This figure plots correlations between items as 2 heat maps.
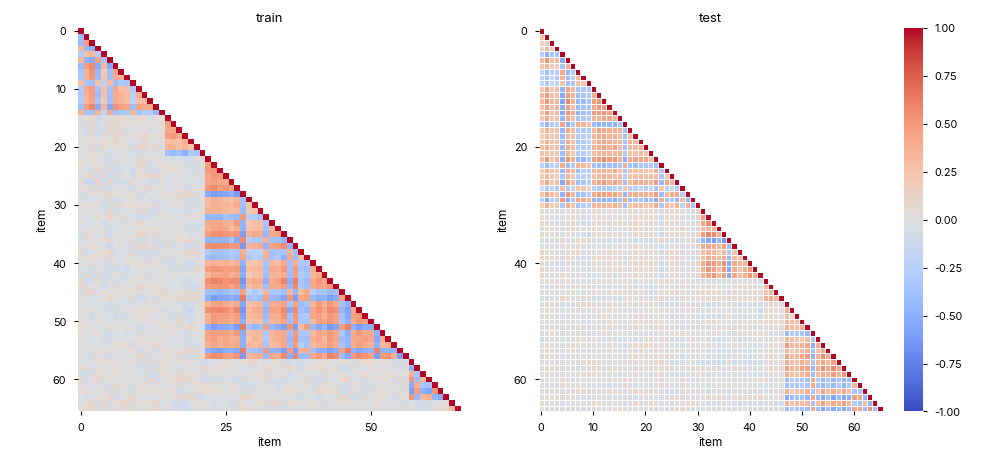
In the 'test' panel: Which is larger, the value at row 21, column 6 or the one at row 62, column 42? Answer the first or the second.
the first
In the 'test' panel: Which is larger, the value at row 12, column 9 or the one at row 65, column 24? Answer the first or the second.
the second
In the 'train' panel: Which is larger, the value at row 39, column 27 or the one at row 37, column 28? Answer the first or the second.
the first
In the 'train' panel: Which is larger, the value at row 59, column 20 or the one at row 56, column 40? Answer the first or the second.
the second
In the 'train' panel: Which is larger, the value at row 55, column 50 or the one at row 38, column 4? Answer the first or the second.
the second
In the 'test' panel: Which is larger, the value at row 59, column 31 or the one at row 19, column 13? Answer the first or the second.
the second
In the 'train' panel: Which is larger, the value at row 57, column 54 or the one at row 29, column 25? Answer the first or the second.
the second
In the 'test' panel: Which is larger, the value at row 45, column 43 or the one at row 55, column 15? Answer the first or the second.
the first
